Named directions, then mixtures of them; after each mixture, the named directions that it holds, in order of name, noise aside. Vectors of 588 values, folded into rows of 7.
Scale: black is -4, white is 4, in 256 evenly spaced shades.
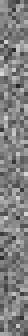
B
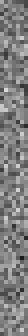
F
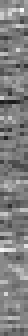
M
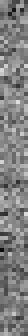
B, M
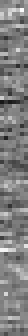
M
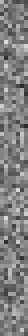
B, F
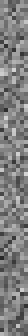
B, F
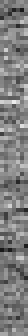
F, M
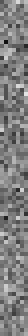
B, F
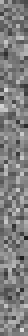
F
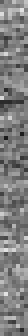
F, M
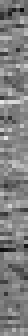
M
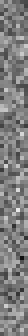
F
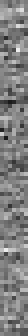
B, M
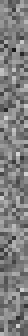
B, F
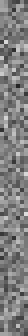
B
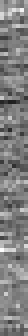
M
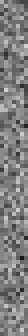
F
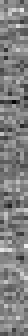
F, M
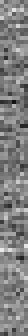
F, M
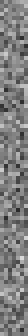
F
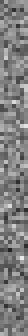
F, M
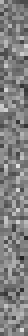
F
